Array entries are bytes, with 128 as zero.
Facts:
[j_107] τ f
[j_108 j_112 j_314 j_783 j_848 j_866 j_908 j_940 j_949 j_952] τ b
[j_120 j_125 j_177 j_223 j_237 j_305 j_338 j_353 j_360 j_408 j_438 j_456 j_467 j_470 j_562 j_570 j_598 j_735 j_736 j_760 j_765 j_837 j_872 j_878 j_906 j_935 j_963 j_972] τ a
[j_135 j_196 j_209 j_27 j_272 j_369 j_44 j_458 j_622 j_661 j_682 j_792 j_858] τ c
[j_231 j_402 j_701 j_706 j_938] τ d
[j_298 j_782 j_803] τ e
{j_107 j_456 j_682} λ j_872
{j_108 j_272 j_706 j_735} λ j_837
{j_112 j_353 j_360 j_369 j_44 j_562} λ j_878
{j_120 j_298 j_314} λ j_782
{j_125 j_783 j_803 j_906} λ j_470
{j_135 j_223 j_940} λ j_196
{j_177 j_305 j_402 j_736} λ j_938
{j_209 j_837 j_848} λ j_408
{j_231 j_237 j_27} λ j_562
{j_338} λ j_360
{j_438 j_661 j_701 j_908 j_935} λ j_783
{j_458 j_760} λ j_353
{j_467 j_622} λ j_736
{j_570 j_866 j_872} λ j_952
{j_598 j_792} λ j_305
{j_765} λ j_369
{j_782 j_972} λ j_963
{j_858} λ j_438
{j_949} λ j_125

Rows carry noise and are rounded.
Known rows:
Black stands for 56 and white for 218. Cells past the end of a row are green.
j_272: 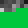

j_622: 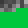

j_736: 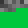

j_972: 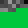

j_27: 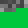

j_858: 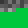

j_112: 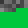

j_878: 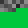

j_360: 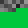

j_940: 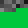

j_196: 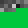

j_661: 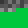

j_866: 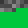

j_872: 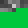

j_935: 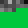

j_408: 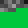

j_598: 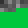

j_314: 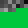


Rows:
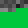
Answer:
j_298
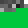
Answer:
j_369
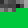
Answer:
j_701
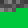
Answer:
j_949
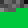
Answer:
j_848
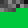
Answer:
j_223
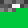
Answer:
j_107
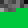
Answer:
j_108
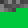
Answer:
j_237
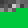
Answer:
j_682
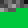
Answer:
j_837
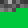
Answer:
j_438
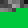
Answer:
j_456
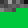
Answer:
j_906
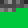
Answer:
j_908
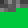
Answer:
j_177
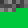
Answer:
j_783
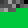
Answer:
j_120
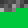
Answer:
j_209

